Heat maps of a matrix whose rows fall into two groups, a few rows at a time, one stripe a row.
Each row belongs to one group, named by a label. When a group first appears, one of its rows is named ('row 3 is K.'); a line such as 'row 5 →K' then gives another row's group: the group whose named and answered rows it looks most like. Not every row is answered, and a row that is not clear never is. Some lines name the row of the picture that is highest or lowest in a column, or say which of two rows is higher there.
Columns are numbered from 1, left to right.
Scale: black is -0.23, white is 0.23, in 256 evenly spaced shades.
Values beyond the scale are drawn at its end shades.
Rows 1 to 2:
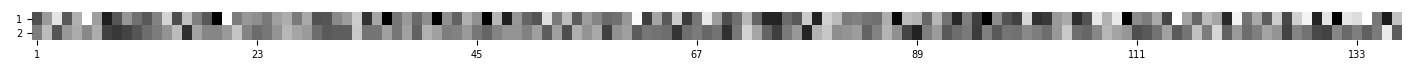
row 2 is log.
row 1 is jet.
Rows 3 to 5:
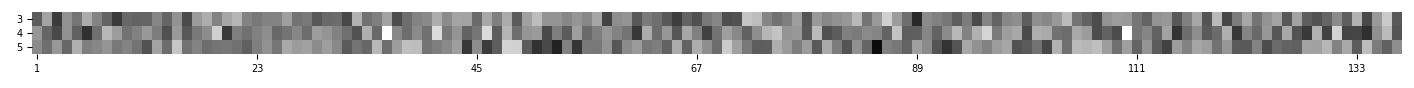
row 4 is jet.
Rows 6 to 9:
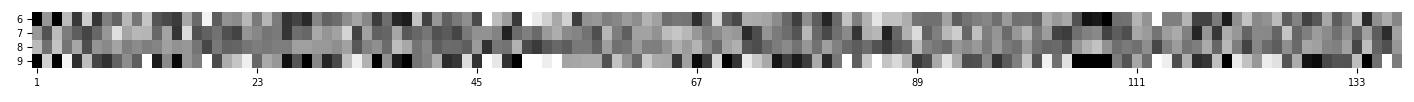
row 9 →log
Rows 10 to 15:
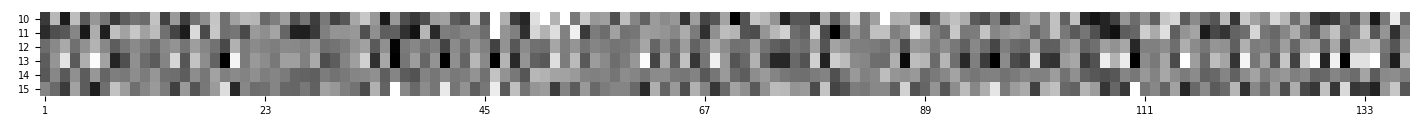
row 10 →log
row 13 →jet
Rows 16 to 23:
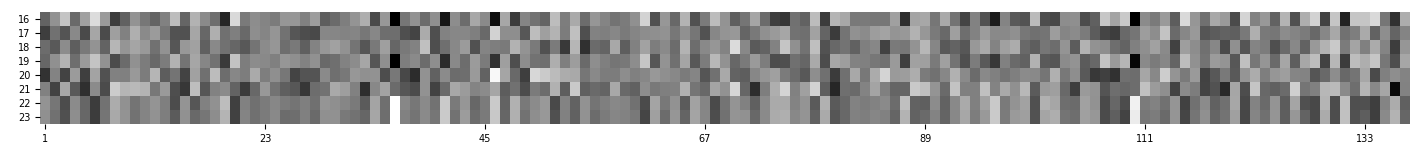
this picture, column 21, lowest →21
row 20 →log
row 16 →jet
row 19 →jet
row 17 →log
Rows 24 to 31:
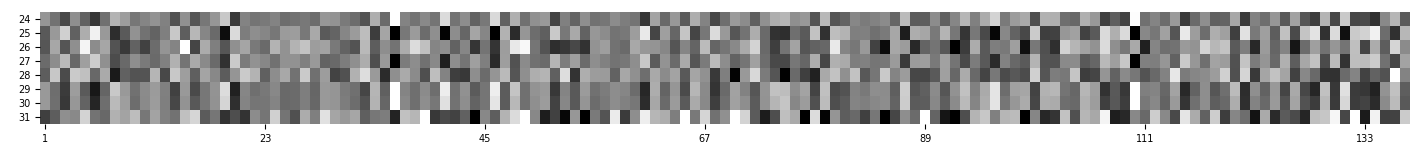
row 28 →log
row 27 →jet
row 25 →jet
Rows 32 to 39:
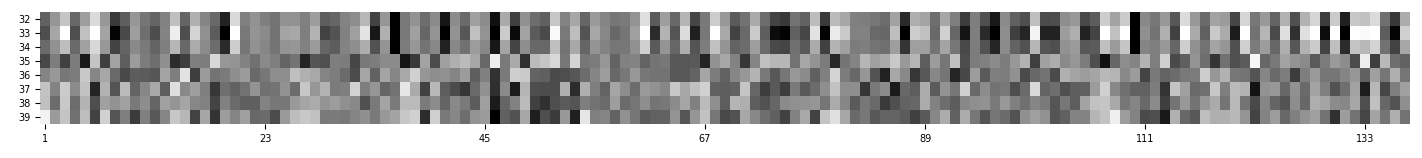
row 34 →jet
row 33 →jet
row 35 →log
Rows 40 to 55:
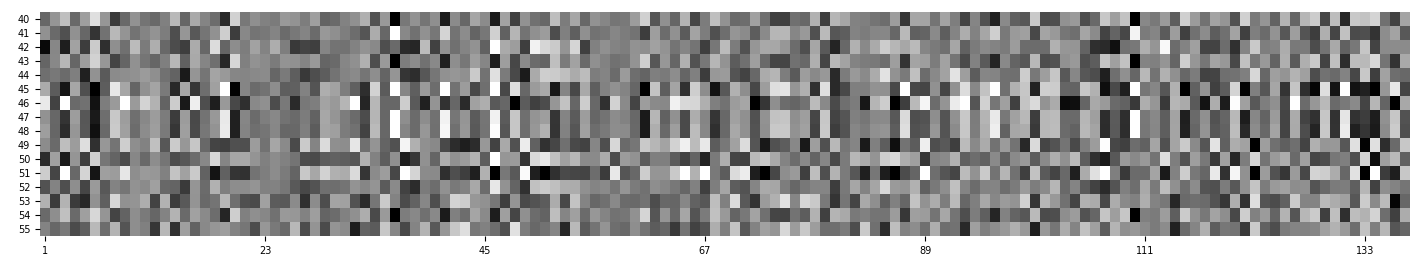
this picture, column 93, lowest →55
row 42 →log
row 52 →log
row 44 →log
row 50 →log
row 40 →jet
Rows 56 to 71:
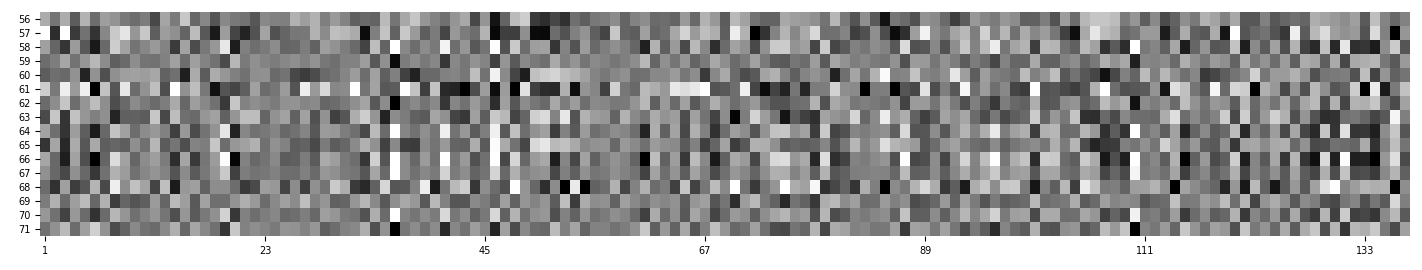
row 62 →jet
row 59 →jet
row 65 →log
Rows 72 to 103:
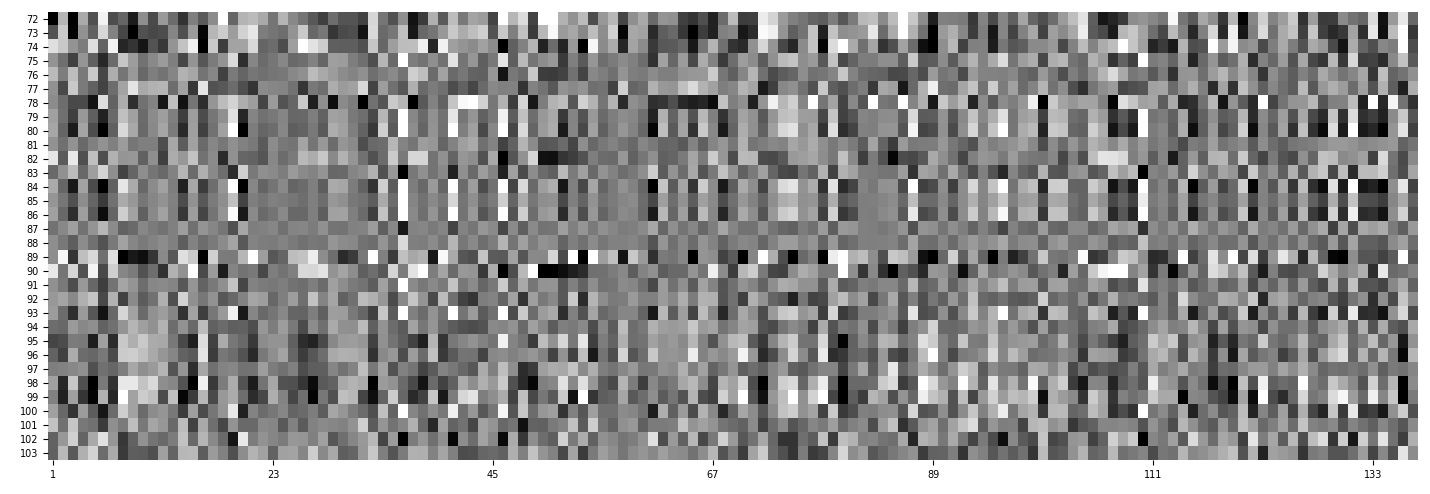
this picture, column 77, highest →78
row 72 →log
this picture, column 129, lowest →89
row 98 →log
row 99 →log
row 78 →log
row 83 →jet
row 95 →log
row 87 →jet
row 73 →log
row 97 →log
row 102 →jet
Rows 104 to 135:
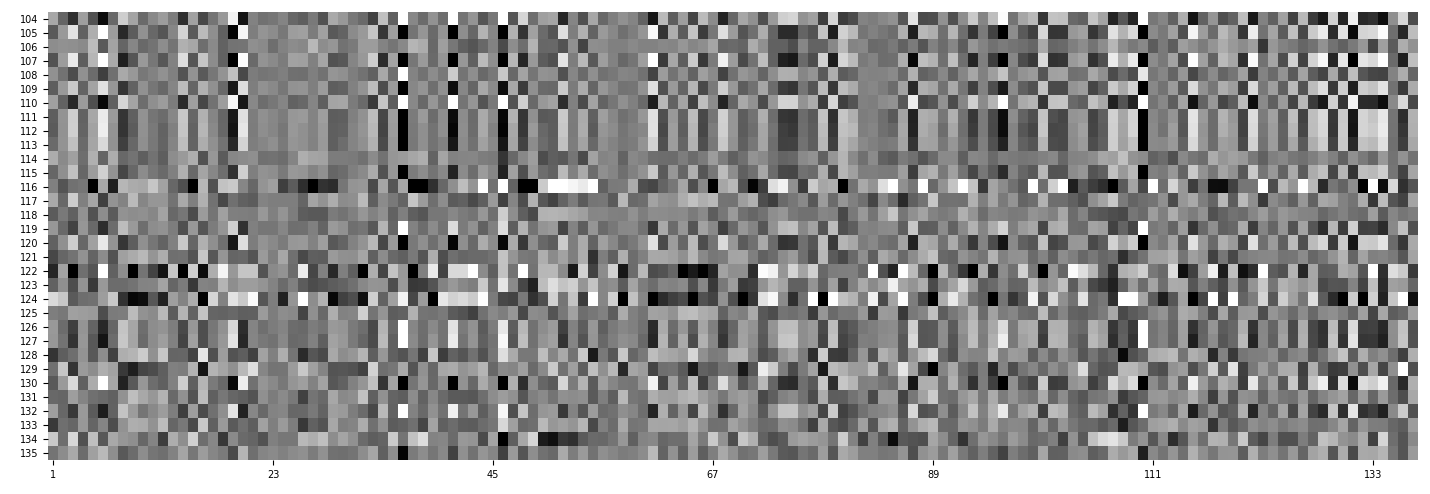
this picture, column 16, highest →128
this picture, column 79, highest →124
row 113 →jet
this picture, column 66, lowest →122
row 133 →log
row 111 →jet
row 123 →log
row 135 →jet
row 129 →log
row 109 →jet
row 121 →log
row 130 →jet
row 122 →log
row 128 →log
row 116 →log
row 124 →log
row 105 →jet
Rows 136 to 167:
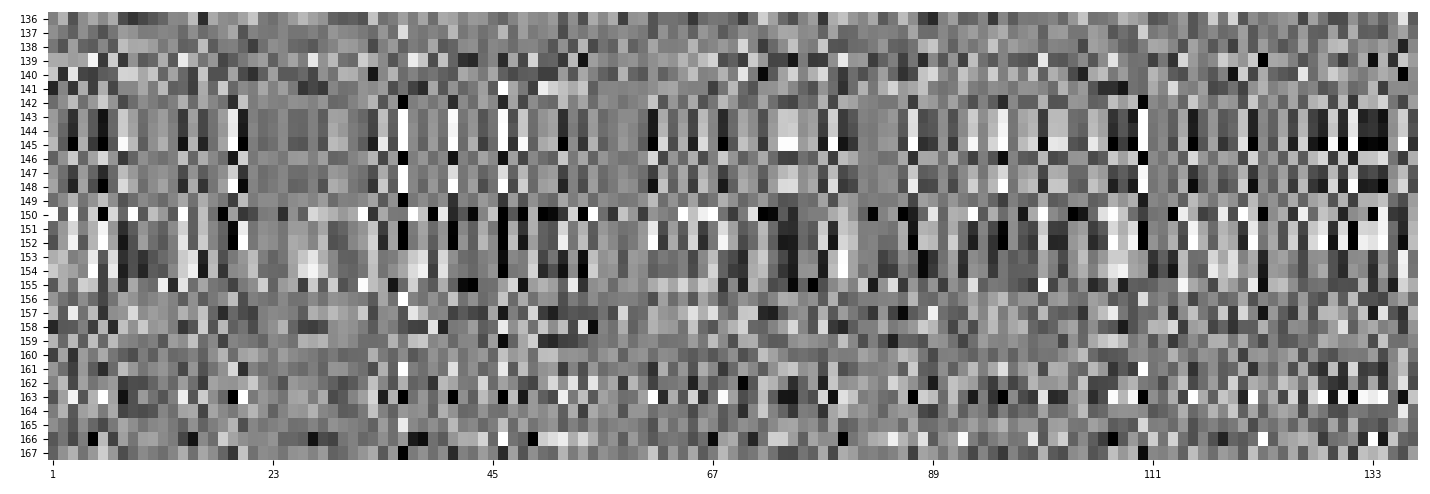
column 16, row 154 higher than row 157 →No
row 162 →log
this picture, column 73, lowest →150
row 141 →log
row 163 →jet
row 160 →log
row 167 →jet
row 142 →jet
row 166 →log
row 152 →jet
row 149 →jet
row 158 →log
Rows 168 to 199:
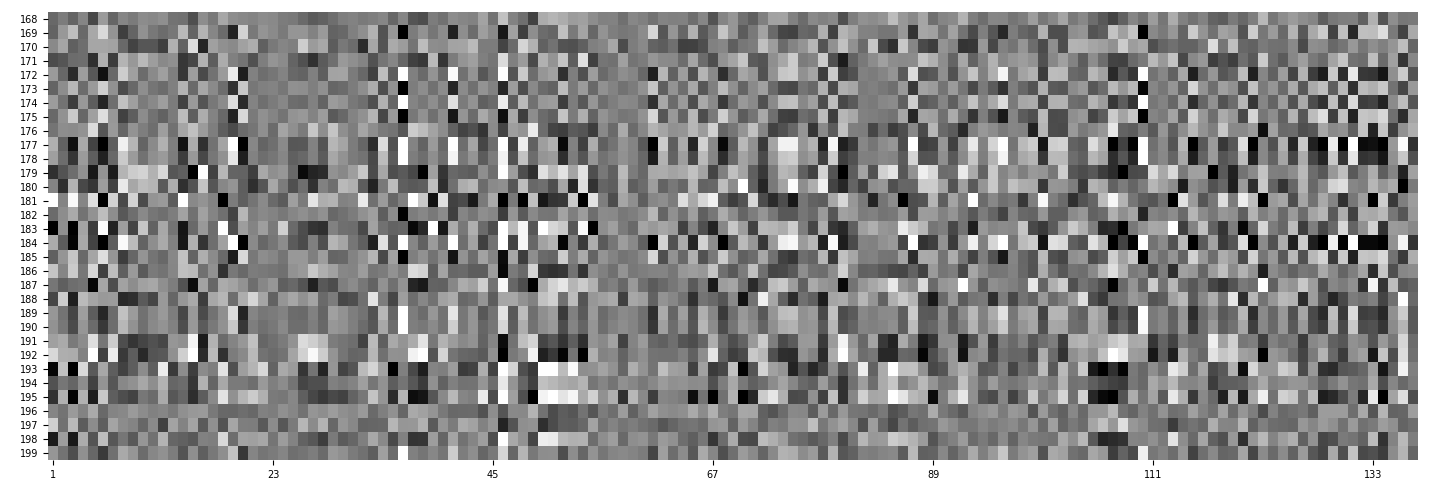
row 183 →log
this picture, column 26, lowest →179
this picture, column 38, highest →192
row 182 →jet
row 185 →jet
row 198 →log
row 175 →jet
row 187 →log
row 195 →log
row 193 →log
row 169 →jet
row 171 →log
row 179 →log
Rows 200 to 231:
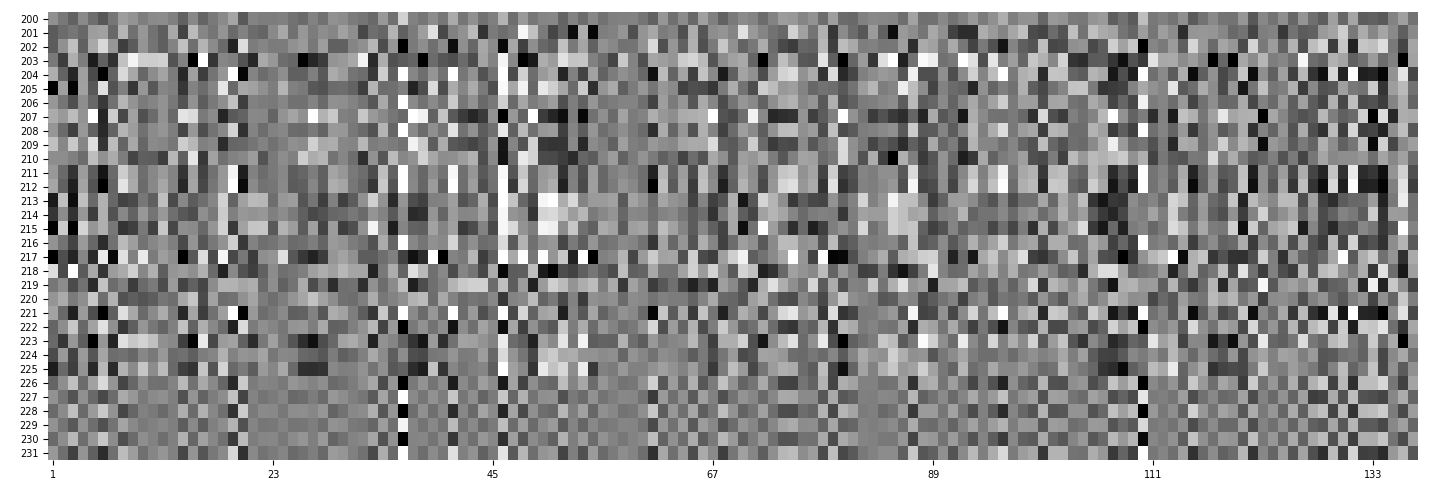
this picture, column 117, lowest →203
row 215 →log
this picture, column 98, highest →217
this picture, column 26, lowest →203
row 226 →jet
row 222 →jet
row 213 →log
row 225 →log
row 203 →log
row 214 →log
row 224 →log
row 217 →log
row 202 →jet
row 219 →log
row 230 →jet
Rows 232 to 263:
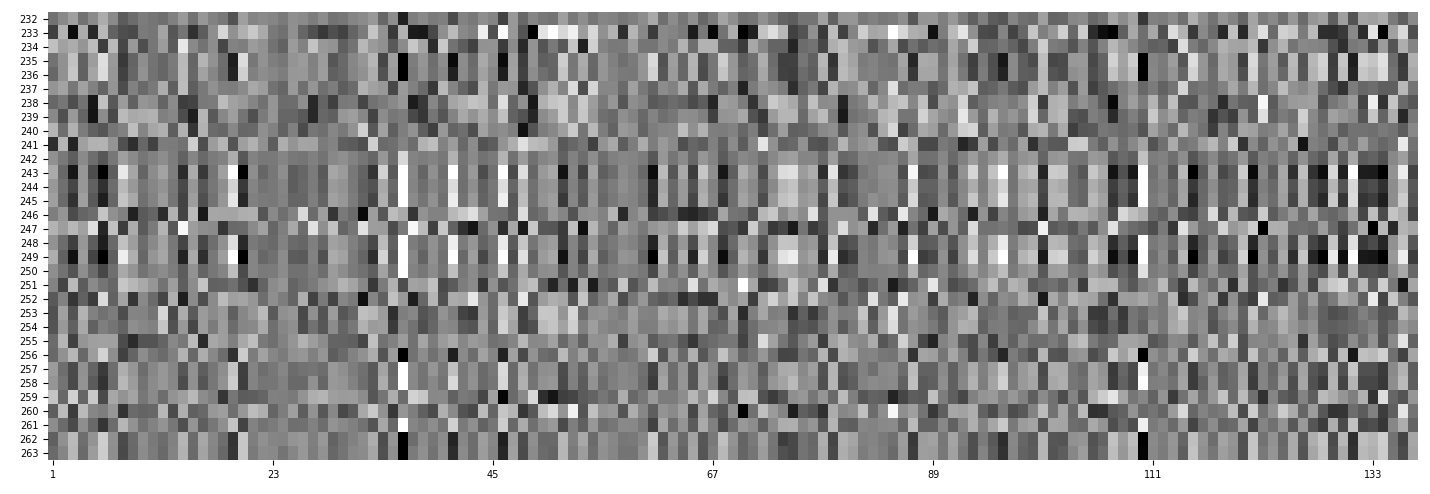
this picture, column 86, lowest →247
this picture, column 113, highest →233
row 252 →log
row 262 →jet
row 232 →jet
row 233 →log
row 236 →jet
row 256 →jet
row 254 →log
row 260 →log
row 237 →log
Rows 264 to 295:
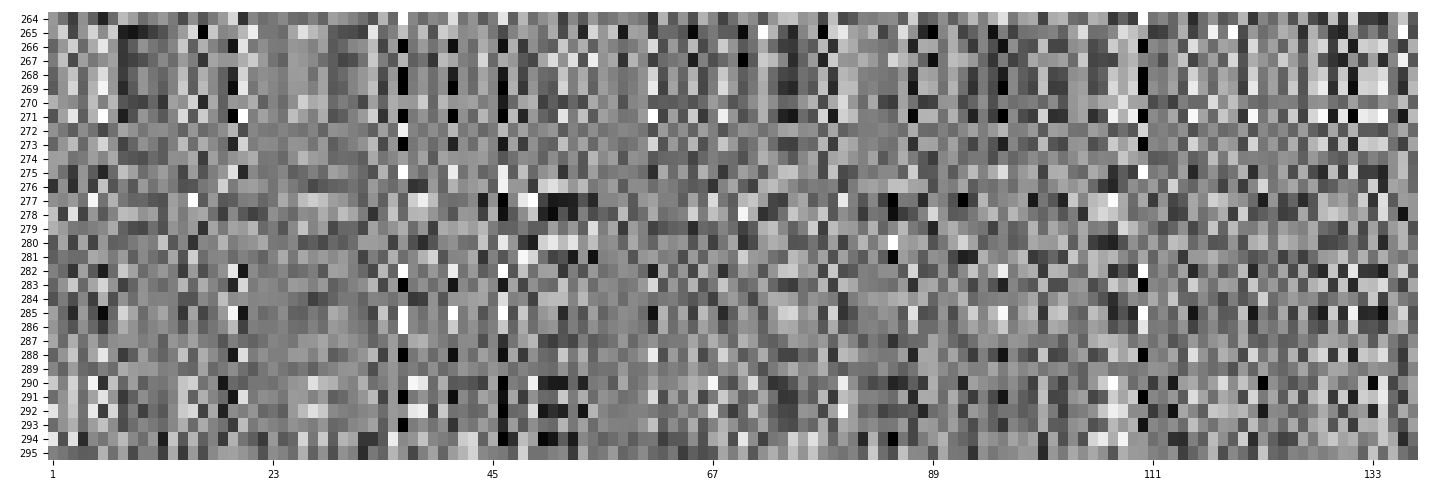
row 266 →jet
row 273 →jet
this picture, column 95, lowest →265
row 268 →jet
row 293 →jet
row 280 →log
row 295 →log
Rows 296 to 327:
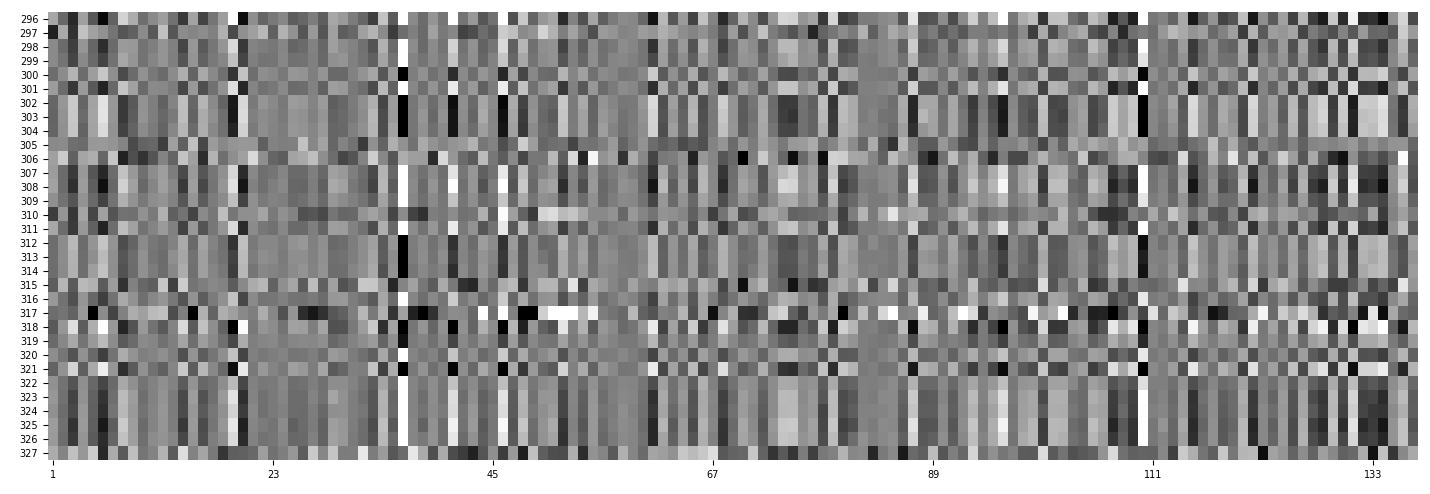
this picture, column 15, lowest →317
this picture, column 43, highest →305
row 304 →jet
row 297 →log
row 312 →jet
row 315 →log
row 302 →jet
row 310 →log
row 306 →log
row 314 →jet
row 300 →jet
